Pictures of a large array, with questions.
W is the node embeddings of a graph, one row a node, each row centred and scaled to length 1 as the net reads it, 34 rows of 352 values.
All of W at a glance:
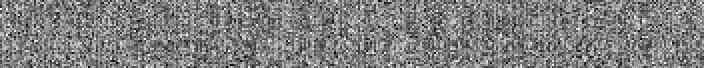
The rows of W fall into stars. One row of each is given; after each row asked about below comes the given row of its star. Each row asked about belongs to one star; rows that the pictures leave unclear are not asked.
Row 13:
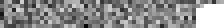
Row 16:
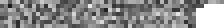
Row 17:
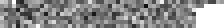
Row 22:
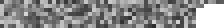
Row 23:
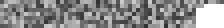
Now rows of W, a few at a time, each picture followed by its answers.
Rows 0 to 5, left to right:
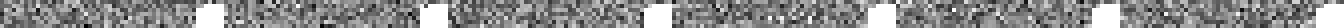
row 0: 13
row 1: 22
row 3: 23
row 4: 17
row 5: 23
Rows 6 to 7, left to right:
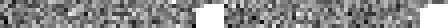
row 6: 16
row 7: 17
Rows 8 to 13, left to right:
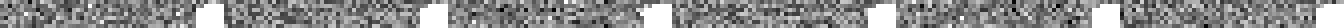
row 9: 13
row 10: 16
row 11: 16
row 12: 23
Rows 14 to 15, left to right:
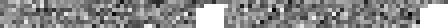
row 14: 16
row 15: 23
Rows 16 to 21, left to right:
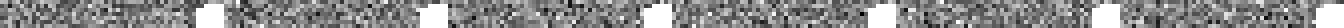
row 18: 16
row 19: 17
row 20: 22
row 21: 22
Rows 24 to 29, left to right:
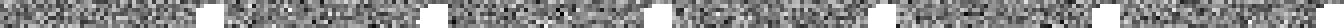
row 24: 17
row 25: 22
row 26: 16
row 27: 22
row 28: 22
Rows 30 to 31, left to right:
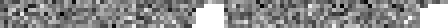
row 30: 13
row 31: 17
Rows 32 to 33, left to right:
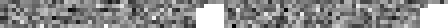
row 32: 13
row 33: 17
